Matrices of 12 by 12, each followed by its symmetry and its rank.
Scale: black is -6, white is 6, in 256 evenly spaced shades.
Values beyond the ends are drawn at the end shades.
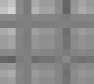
symmetric, rank one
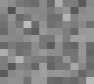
symmetric, full rank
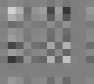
symmetric, rank one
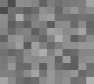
symmetric, full rank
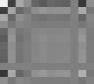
symmetric, rank one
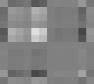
symmetric, rank one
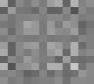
symmetric, rank two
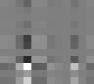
neither, rank one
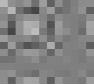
symmetric, rank two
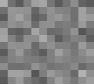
symmetric, rank two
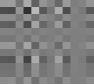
neither, rank one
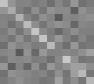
symmetric, full rank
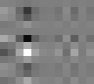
neither, rank one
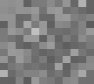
symmetric, full rank
